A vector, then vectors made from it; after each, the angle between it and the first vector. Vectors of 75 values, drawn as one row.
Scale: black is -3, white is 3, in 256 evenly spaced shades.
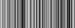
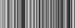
nearly parallel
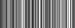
nearly opposite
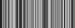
orthogonal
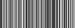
partly opposed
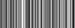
nearly opposite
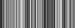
partly opposed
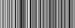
partly aligned
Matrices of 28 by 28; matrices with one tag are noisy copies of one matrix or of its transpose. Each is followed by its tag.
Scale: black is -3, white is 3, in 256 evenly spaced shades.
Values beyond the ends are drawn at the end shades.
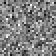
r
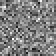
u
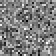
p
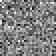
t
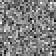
t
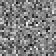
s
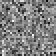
t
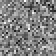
p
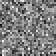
t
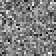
t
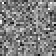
t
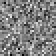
r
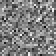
u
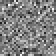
u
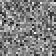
t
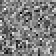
p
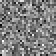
t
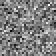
r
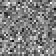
u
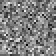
u
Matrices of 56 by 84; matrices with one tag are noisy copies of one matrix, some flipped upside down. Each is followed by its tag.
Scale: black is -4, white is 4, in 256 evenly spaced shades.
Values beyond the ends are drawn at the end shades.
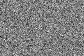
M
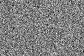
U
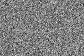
U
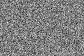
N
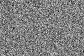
U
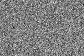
U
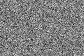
M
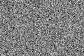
U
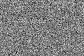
N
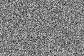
N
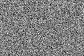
N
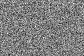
N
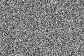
U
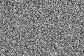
U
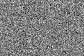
N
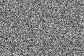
M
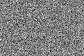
N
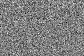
N
